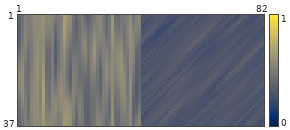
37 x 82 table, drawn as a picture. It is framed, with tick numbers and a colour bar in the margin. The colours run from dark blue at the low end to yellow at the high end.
It is made of 1 by 2 panels. Panel 1,1: middling, streaked downward. Panel 1,2: low, slanting up to the right, faint in contrast.
